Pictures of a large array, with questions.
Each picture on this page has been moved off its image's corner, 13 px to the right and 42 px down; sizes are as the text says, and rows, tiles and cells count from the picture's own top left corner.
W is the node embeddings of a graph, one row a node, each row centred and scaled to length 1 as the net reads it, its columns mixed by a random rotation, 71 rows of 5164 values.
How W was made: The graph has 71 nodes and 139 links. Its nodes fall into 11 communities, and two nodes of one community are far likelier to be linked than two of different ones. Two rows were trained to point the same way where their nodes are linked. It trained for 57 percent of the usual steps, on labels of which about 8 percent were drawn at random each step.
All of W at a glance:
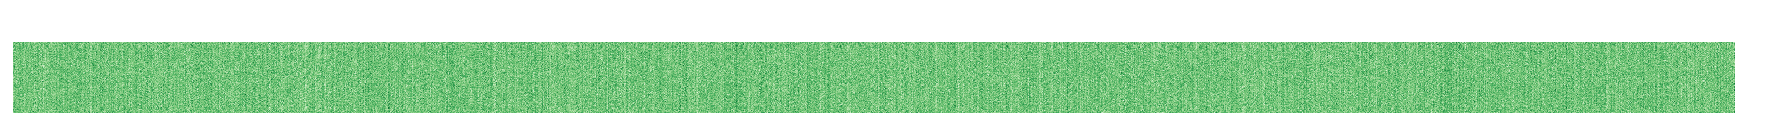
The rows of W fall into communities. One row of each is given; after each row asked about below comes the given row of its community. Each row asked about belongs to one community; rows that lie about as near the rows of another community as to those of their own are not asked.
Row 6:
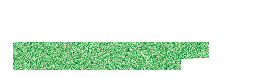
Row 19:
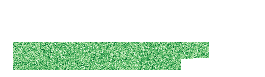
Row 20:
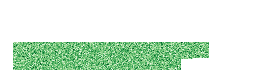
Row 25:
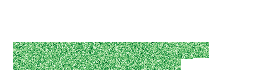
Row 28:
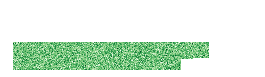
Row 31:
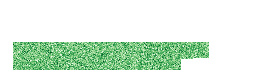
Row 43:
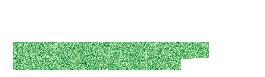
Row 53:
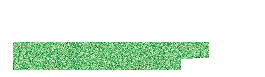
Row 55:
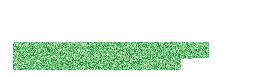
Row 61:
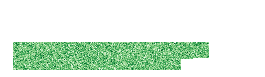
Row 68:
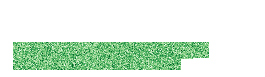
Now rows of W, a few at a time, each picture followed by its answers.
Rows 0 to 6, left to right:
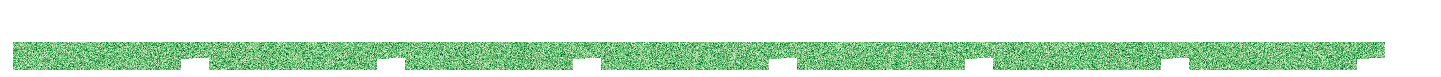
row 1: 53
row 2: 68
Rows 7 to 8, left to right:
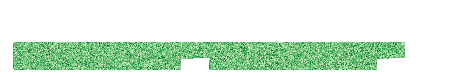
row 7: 55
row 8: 31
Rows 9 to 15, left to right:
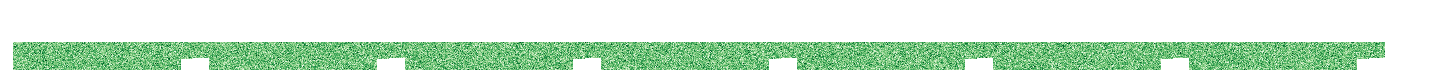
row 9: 43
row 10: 43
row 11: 53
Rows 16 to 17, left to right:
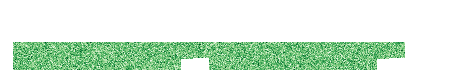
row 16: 31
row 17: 68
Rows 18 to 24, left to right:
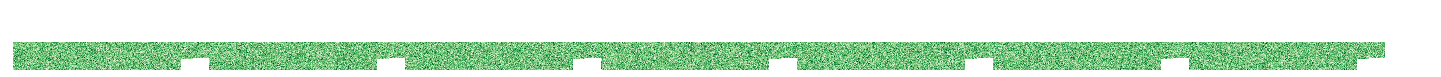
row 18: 43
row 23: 19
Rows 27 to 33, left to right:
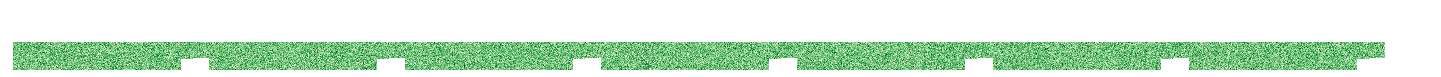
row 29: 68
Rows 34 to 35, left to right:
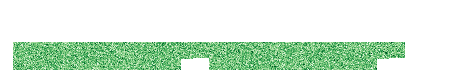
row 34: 61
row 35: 20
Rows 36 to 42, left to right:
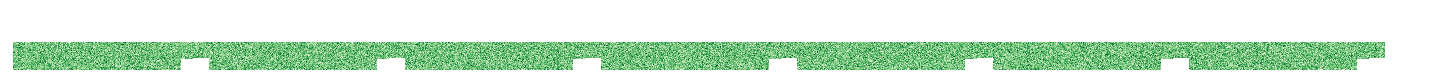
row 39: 28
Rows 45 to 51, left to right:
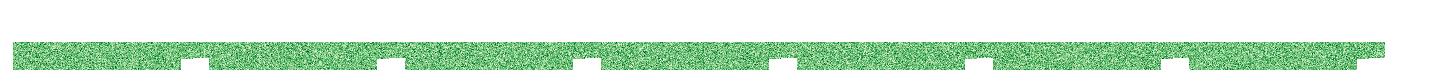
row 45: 53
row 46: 61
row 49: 20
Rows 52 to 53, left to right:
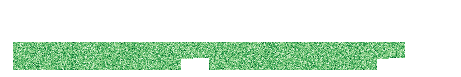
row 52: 68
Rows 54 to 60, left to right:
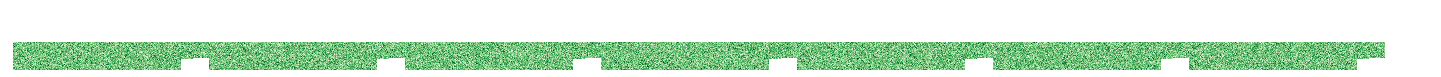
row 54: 20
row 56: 61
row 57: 31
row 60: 25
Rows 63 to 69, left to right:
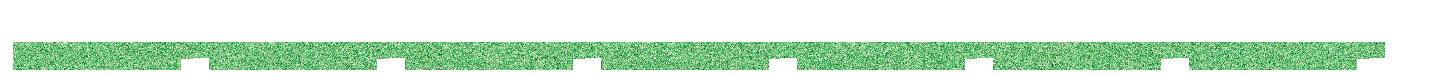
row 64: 43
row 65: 53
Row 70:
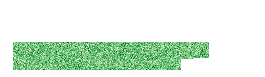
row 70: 20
